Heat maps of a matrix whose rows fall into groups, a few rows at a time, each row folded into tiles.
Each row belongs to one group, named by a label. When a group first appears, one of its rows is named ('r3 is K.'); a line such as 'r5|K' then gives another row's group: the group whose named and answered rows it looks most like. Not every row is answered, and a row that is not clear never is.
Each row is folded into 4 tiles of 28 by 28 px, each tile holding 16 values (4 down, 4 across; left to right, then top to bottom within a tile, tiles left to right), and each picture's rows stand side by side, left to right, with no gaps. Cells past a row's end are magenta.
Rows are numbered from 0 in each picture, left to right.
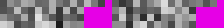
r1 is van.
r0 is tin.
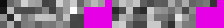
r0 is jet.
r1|tin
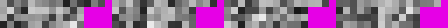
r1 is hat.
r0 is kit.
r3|jet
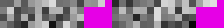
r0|van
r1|jet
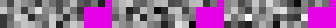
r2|kit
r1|van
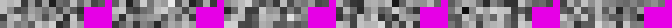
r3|van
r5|tin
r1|kit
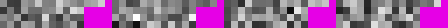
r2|jet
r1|kit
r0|jet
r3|tin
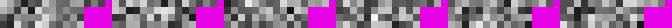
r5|van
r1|hat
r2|jet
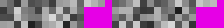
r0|jet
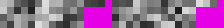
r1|jet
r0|hat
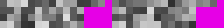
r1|van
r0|tin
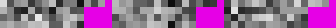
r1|hat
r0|van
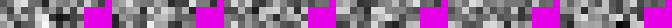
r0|tin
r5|hat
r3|hat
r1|hat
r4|tin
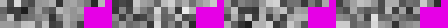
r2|van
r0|van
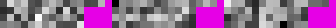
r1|jet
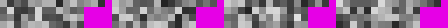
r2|hat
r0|van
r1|hat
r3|hat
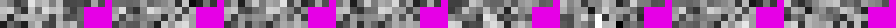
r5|hat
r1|kit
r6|kit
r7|van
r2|kit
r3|kit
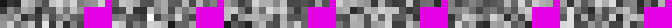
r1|tin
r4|jet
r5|van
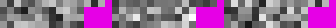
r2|tin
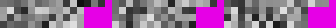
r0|kit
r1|van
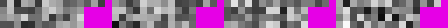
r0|kit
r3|van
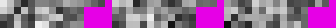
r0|hat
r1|hat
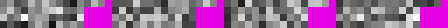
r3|kit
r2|jet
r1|jet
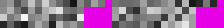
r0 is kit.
